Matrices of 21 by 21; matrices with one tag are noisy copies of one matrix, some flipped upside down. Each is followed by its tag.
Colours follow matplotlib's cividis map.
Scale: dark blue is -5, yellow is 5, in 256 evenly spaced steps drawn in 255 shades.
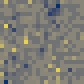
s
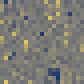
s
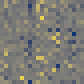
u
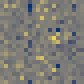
u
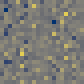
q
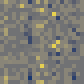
u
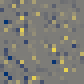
q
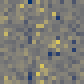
u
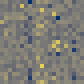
u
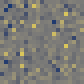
q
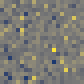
q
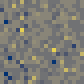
q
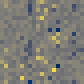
u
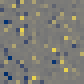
q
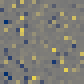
q
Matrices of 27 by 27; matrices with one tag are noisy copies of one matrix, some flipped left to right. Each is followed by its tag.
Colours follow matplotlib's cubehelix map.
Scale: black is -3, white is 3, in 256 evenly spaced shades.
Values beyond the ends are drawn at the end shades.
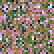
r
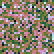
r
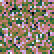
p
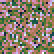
p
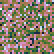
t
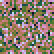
p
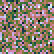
r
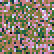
t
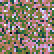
t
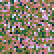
t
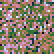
t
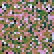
r
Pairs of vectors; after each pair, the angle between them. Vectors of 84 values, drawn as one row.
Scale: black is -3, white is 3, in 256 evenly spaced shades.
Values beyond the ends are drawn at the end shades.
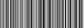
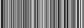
partly opposed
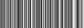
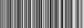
nearly parallel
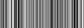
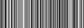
partly aligned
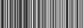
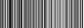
partly aligned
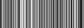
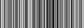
partly aligned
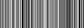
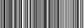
nearly opposite
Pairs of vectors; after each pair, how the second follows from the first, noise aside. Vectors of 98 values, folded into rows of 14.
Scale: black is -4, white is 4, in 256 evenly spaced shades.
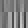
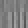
shrunk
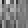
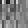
negated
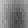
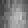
negated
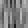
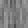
shrunk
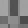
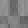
shrunk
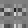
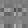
shrunk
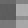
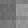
shrunk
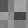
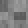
shrunk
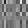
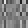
negated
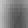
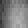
negated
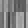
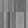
shrunk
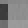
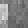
negated
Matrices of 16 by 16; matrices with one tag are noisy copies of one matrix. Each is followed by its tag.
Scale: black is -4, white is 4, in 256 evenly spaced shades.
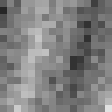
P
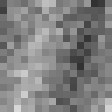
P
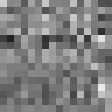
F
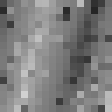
P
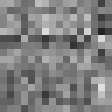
F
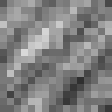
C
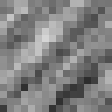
C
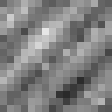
C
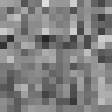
F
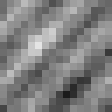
C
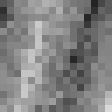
P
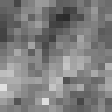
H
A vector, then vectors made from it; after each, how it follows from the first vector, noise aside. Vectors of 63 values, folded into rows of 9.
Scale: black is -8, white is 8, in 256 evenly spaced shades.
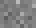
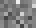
scaled up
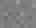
shrunk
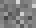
scaled up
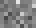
scaled up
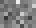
scaled up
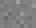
shrunk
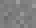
shrunk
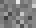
scaled up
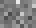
scaled up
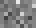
scaled up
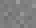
shrunk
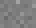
shrunk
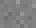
shrunk
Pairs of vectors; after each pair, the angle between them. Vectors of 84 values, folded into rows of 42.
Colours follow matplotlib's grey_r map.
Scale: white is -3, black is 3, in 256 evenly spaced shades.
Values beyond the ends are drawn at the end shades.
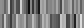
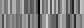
partly aligned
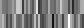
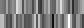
nearly parallel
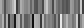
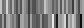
orthogonal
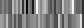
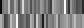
orthogonal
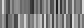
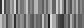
orthogonal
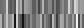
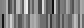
partly aligned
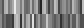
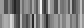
nearly opposite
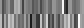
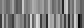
nearly opposite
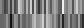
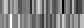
nearly opposite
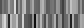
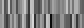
partly aligned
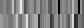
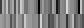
partly aligned
